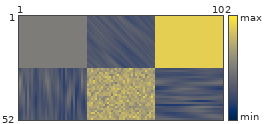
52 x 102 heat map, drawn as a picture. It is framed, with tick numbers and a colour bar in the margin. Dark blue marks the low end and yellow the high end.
It is made of 2 by 3 panels. Panel 1,1: middling, flat. Panel 1,2: low, slanting down to the right, faint in contrast. Panel 1,3: very high, flat. Panel 2,1: low, streaked downward. Panel 2,2: high, fine-grained. Panel 2,3: low, streaked across.
